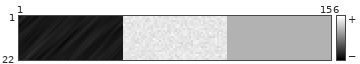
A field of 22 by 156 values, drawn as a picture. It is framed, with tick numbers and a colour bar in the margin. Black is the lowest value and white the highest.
The table splits into one row of 3 panels. Panel 1,1: very low, slanting up to the right, faint in contrast. Panel 1,2: very high, fine-grained, faint in contrast. Panel 1,3: high, flat.
